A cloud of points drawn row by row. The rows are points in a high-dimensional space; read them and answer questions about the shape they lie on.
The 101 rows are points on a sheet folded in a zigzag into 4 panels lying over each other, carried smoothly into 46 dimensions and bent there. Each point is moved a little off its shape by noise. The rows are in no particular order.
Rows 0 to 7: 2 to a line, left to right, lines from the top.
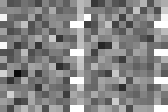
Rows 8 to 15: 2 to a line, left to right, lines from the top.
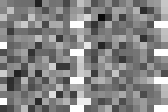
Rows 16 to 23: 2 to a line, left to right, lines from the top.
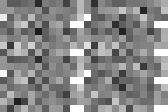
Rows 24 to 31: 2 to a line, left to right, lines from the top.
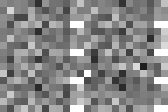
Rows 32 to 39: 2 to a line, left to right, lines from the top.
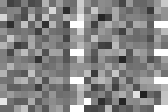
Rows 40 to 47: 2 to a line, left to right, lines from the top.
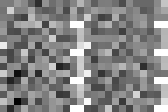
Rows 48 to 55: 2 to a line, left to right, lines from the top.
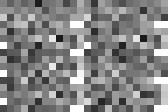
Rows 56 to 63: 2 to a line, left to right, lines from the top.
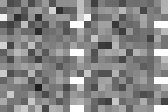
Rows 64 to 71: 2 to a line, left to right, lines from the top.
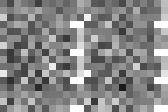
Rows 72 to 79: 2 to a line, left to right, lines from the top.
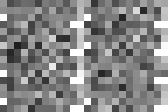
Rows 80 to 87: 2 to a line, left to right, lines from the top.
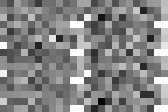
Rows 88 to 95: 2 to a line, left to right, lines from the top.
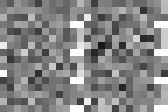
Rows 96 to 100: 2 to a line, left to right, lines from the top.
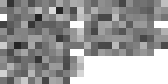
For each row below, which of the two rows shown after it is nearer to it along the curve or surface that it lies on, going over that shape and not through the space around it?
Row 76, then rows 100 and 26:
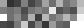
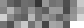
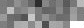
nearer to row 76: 100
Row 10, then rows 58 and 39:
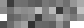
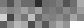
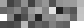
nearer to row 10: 39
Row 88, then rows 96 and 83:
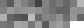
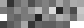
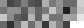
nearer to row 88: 96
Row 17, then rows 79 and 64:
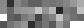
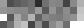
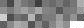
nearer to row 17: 64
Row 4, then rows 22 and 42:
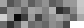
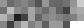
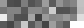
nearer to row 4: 22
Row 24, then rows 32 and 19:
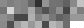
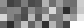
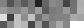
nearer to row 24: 32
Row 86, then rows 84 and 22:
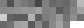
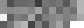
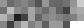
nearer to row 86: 22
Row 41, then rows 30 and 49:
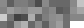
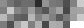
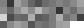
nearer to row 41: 49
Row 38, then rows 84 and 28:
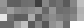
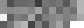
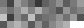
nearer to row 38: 84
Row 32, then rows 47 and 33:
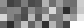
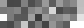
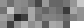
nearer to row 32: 47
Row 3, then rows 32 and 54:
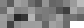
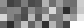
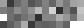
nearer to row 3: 54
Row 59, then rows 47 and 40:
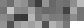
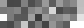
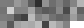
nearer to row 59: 40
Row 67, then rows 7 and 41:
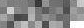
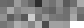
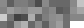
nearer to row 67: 7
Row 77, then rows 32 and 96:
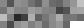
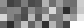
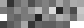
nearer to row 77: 96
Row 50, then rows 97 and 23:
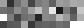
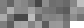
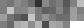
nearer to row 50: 97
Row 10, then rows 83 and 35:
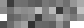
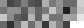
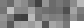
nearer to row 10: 35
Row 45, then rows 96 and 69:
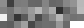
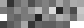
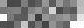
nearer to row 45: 96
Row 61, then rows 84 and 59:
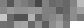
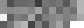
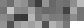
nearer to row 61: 59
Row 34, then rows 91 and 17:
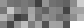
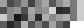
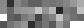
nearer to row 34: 91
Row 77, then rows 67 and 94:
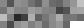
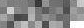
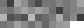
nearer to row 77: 94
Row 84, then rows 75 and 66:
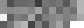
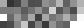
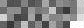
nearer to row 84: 66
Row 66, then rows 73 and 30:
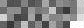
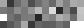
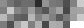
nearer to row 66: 30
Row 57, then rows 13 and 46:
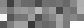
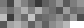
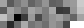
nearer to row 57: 13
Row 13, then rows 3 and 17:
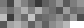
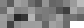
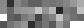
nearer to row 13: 17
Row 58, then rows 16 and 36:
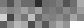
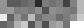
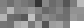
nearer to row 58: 36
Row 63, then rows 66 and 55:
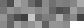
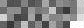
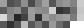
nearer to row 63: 55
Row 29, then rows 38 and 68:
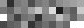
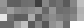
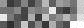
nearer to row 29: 38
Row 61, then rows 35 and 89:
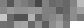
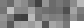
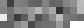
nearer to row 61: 35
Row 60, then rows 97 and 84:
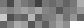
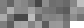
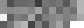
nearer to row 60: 97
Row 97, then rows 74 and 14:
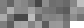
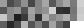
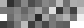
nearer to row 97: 74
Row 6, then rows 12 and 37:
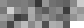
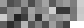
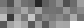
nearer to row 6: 37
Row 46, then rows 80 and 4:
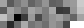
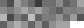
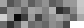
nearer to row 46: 4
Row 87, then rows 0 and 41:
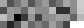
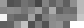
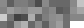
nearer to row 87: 41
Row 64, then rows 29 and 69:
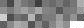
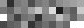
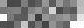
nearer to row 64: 29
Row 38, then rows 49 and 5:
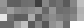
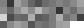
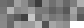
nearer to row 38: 5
